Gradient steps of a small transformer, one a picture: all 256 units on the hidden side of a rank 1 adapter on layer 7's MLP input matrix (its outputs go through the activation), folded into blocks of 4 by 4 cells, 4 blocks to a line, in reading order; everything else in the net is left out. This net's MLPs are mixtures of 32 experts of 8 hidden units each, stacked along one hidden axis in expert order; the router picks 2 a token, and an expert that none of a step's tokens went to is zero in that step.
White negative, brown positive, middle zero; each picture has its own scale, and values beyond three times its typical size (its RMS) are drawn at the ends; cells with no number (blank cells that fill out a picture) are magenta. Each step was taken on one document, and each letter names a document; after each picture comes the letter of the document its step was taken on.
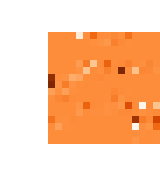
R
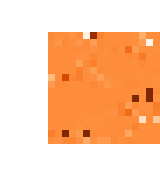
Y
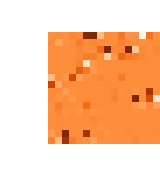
Y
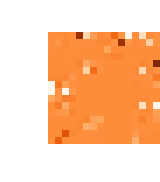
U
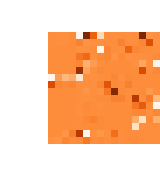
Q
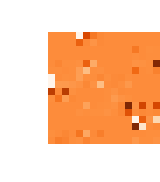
R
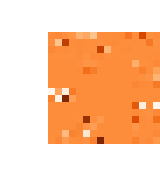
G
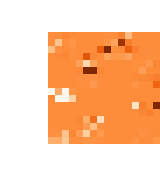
U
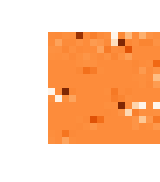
U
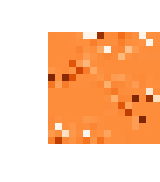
Y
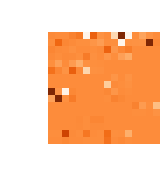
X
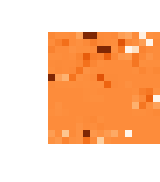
Y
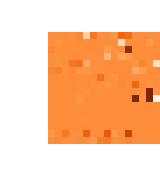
X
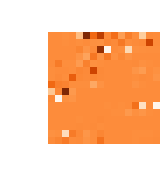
G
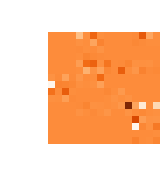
R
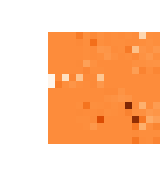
R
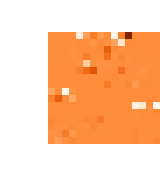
U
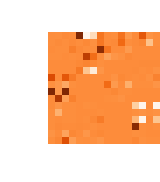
G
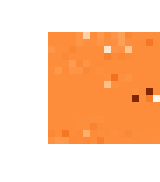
X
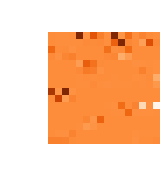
U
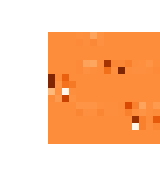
R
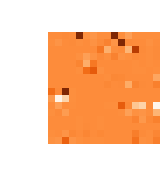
U
